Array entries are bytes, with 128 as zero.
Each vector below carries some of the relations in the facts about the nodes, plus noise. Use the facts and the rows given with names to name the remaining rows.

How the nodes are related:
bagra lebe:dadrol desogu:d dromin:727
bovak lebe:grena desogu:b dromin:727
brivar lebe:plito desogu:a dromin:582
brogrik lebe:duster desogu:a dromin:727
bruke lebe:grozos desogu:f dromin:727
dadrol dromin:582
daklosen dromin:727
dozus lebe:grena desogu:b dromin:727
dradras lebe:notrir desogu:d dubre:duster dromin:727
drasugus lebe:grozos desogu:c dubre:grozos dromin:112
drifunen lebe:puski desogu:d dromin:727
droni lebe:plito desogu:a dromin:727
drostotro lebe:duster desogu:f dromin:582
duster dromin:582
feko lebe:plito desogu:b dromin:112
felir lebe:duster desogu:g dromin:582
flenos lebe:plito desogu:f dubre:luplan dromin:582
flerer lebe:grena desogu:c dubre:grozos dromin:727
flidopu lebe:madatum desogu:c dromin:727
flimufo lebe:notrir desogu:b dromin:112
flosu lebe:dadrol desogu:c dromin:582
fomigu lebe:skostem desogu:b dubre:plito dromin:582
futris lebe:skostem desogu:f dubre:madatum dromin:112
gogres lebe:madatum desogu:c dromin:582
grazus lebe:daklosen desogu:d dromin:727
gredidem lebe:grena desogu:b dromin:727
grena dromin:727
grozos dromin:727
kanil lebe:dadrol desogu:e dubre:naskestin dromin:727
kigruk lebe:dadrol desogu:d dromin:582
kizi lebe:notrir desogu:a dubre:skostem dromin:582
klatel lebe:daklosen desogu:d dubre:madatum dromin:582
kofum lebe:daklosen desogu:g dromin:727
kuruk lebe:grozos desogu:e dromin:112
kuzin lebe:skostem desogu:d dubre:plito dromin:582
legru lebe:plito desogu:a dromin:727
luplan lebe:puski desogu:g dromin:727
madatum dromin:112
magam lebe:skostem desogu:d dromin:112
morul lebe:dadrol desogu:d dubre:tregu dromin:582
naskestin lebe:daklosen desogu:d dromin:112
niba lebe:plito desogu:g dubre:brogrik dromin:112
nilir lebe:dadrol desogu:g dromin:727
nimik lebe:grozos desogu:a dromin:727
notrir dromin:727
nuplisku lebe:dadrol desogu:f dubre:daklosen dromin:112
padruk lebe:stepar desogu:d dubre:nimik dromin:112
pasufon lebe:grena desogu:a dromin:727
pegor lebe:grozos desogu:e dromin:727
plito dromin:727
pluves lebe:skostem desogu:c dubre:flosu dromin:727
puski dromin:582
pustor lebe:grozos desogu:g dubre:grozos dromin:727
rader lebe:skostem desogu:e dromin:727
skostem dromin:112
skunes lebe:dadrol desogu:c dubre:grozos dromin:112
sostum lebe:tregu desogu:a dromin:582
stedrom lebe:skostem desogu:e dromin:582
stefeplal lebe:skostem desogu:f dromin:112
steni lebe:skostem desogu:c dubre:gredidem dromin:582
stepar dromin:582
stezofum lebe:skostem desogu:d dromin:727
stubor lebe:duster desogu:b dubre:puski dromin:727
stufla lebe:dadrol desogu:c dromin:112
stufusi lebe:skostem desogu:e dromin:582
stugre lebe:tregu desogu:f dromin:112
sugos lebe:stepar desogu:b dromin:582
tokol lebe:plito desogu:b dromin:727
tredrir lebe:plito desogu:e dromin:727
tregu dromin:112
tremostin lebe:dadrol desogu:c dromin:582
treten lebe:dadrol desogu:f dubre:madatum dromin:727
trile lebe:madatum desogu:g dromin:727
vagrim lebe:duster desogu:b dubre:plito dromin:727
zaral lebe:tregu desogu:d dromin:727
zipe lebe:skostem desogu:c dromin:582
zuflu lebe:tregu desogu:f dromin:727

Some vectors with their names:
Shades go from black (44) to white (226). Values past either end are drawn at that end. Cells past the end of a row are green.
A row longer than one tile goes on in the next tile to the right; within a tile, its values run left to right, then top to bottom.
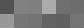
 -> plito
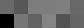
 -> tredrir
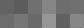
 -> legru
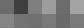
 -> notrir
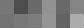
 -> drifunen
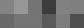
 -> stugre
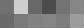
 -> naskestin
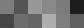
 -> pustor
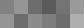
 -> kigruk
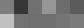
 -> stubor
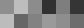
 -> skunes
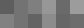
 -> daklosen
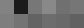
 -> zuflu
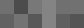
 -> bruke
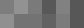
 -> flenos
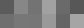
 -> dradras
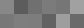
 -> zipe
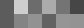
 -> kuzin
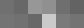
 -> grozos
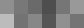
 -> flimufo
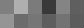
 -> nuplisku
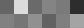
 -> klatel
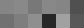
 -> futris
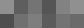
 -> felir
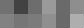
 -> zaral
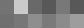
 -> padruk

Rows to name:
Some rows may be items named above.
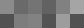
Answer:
stefeplal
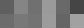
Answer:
dradras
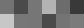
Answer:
vagrim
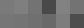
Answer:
drostotro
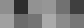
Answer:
flerer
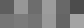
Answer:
dradras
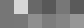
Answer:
padruk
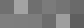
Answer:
steni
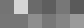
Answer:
padruk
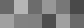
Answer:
fomigu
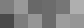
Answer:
magam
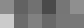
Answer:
tremostin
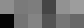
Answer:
kuruk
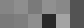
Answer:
futris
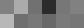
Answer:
stufla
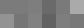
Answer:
puski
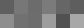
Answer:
bagra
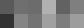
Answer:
stezofum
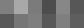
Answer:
niba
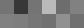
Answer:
pluves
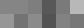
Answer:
tregu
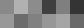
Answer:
drasugus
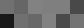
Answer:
kanil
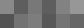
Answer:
felir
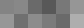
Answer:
kigruk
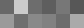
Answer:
morul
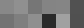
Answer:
futris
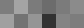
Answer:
madatum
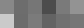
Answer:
tremostin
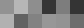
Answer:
skunes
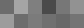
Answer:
dadrol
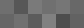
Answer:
nilir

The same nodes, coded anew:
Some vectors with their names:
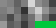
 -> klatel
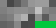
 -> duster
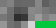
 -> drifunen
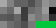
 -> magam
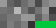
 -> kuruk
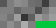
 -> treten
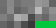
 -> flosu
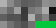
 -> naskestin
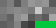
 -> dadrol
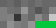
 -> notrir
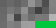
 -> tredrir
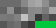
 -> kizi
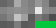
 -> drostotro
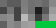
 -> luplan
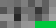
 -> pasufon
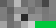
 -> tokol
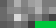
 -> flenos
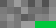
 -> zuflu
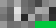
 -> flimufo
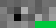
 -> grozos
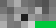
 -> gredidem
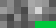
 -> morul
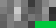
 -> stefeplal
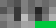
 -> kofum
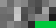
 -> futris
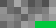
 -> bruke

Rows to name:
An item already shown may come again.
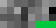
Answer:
magam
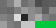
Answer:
stubor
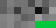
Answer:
pluves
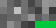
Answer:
skostem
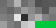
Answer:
stubor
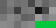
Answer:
pluves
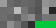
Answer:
tregu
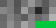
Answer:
kanil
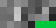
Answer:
futris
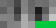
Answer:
nilir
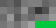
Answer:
rader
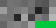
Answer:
plito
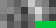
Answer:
klatel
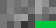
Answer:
zipe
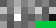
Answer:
fomigu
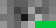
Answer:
dradras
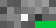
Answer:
felir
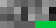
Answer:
padruk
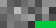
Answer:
kuruk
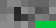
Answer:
flerer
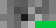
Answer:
dradras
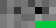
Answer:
pluves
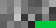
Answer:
nuplisku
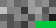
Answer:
kuzin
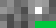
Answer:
kigruk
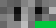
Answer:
pustor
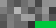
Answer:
kuruk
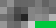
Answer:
bagra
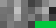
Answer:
stugre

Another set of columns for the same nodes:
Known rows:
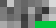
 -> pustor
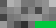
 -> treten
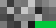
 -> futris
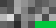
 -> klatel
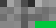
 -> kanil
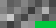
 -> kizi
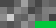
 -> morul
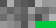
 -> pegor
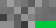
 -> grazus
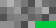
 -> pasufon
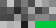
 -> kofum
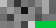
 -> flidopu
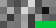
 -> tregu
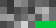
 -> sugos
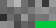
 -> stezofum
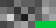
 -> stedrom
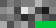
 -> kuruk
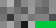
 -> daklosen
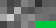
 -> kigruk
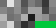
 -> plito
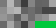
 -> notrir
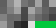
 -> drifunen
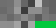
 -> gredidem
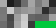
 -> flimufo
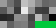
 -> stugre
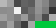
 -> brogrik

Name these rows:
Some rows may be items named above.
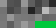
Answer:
steni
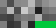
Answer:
futris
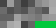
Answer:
nilir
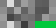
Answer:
grozos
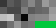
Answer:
felir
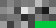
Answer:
kuruk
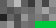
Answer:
stezofum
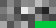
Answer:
kuruk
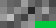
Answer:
kizi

